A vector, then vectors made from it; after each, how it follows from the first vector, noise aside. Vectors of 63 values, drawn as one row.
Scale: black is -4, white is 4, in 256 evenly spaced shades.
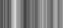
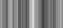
wrapped around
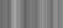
shrunk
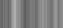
shrunk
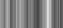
reversed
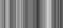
reversed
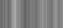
shrunk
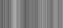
shrunk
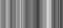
reversed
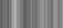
shrunk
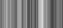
wrapped around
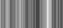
reversed
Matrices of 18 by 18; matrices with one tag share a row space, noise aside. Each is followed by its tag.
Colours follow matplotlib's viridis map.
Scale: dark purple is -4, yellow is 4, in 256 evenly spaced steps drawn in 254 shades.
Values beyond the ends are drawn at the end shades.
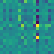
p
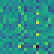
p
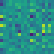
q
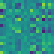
q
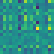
p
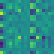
q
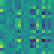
q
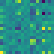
q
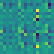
p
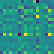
p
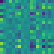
q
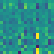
p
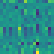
p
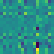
p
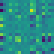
q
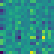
q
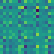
p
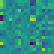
q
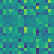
p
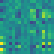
q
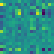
q
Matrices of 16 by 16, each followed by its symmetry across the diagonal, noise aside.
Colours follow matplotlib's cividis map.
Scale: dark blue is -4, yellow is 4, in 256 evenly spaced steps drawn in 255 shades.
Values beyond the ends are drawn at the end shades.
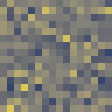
neither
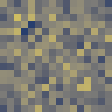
symmetric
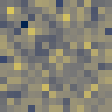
symmetric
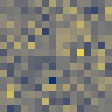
antisymmetric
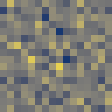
antisymmetric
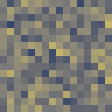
neither
